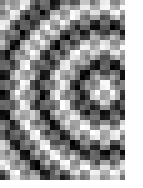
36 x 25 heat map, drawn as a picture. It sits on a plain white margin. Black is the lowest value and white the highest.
Rings: centred on the middle right. Slope: none. Odd rows or columns: none. Mirror symmetry: none.
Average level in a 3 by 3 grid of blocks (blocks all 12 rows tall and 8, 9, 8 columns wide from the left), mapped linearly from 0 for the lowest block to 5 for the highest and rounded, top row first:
3 3 5 | 3 2 0 | 3 3 5
